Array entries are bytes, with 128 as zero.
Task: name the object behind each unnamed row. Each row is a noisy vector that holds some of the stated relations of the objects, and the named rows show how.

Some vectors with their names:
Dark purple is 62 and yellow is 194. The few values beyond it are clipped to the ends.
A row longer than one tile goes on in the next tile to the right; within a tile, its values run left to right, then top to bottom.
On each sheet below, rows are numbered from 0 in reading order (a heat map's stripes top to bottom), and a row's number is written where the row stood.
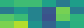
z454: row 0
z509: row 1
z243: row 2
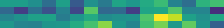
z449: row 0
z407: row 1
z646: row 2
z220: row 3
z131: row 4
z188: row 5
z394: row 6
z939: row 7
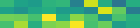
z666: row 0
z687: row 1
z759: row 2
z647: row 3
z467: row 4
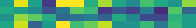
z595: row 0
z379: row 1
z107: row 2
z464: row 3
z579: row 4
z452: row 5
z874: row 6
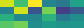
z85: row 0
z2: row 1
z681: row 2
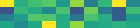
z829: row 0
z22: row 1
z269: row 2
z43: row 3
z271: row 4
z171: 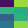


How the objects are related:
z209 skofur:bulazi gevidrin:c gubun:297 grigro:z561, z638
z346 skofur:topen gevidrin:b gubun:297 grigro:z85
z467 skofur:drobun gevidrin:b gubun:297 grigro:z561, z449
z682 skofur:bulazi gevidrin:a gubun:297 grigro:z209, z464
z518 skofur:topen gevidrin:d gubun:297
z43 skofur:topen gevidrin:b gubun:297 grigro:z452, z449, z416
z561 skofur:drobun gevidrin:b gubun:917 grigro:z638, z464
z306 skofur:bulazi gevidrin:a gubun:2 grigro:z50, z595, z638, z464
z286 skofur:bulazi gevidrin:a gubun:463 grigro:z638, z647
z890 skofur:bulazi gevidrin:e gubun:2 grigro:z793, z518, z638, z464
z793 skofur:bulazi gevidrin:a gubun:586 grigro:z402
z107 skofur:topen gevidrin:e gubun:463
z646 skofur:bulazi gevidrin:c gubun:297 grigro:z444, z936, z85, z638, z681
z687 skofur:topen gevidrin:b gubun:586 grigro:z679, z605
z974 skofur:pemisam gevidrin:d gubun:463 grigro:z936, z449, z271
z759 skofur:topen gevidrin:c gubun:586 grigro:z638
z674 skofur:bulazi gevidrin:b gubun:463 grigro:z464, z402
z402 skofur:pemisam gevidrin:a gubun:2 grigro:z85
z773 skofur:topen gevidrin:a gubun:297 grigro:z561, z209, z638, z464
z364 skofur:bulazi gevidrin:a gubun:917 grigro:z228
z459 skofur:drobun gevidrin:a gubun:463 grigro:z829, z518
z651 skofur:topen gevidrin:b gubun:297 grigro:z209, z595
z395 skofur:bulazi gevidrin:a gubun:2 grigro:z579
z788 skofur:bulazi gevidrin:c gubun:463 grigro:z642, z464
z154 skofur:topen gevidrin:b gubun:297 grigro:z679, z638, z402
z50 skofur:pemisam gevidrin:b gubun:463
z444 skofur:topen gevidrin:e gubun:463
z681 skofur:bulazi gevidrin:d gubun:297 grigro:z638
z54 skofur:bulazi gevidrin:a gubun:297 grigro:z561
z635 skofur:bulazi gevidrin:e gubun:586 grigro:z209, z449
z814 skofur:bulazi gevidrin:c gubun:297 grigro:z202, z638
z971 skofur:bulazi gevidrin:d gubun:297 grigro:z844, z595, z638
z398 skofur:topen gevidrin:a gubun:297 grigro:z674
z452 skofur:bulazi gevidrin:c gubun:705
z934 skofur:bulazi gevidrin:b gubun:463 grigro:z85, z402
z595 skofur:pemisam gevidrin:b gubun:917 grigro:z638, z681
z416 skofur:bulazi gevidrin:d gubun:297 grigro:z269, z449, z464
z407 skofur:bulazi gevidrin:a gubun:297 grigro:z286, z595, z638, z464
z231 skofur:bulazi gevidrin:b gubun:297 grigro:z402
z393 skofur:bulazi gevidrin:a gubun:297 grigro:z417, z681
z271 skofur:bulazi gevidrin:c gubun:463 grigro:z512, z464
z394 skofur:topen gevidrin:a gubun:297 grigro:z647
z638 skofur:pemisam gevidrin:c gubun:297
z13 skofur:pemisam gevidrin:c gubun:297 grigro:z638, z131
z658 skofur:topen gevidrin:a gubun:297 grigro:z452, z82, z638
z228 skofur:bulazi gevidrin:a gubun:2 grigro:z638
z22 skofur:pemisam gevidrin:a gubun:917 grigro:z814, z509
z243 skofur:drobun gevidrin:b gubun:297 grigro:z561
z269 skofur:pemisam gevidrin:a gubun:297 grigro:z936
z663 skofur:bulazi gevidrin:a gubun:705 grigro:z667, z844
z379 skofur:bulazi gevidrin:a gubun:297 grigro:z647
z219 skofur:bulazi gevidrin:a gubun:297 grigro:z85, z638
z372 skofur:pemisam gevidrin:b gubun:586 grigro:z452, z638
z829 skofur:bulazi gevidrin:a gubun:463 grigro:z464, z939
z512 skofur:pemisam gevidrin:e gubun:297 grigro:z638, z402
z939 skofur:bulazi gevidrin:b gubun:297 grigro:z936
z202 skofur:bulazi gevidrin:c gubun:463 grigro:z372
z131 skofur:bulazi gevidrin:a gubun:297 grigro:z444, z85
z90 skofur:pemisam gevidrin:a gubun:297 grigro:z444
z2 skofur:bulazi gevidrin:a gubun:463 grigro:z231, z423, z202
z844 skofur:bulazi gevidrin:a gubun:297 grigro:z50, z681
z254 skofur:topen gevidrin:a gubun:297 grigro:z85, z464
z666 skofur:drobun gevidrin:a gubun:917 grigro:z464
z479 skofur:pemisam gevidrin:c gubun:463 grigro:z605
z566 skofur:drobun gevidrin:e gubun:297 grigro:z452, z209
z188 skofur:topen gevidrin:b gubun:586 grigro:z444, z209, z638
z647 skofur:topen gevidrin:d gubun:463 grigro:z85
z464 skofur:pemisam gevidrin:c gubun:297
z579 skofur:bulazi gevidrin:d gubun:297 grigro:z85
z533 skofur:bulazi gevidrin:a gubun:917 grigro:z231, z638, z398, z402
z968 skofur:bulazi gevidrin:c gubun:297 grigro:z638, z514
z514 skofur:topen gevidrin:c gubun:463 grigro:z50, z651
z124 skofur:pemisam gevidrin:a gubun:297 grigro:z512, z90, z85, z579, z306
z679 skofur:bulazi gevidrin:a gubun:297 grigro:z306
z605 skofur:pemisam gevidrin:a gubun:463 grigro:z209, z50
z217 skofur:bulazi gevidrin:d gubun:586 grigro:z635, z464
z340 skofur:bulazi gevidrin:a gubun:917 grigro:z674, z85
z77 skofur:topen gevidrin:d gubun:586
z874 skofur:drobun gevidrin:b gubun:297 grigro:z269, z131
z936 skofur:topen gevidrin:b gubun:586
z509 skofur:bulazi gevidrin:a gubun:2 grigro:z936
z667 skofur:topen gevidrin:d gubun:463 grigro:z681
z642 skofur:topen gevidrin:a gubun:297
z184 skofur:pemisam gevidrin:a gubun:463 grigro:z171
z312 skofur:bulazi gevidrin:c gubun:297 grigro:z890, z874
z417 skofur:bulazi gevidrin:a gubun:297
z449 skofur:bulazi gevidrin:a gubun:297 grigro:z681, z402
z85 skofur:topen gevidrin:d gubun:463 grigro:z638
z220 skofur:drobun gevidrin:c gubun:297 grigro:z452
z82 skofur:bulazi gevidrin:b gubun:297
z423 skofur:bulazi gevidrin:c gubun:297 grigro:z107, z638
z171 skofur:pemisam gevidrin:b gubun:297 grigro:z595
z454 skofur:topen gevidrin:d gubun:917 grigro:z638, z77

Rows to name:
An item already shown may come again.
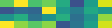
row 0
z77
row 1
z667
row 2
z395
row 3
z595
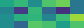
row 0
z231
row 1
z398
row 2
z217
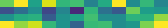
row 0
z77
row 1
z518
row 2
z939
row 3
z658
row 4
z2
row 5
z759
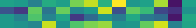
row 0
z416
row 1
z124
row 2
z402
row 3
z514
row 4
z286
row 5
z638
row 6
z393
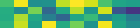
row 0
z372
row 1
z13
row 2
z50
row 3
z974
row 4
z416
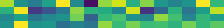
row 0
z479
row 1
z681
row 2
z934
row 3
z171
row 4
z647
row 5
z635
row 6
z566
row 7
z459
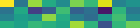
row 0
z788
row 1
z793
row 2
z90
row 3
z82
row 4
z566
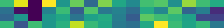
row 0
z82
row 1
z417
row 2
z512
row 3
z651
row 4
z228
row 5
z22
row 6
z874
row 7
z452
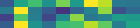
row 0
z184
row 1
z890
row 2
z635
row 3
z444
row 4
z971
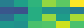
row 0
z844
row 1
z561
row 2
z936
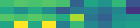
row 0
z22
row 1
z22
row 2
z364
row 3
z306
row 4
z312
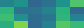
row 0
z566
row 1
z663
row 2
z398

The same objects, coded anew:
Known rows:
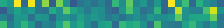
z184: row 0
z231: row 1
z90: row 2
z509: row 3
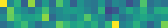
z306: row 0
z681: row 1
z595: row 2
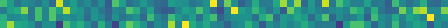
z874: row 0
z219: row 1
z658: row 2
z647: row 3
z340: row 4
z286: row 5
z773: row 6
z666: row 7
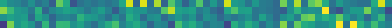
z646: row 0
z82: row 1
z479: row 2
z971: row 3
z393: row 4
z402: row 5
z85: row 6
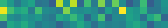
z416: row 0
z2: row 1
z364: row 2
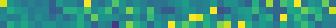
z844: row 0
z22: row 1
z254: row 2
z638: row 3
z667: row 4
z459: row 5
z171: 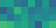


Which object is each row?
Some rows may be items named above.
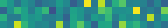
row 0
z642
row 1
z372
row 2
z566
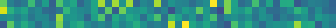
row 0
z971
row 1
z674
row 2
z286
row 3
z647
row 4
z971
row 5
z651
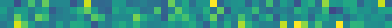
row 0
z759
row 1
z454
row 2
z209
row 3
z934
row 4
z514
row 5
z77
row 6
z50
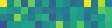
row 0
z663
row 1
z372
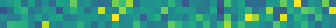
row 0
z512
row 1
z269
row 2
z829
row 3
z681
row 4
z452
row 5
z459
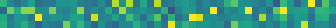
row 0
z666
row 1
z220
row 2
z2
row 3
z464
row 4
z566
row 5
z217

